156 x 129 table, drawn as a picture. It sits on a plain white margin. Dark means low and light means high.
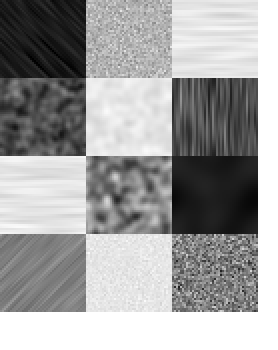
The table splits into 4 rows of 3 panels. Panel 1,1: very low, slanting down to the right, faint in contrast. Panel 1,2: high, fine-grained. Panel 1,3: very high, streaked across, faint in contrast. Panel 2,1: low, blotchy. Panel 2,2: very high, blotchy, faint in contrast. Panel 2,3: low, streaked downward. Panel 3,1: very high, streaked across, faint in contrast. Panel 3,2: middling, blotchy, strong in contrast. Panel 3,3: very low, smooth, faint in contrast. Panel 4,1: middling, slanting up to the right, faint in contrast. Panel 4,2: very high, fine-grained, faint in contrast. Panel 4,3: middling, fine-grained, strong in contrast.
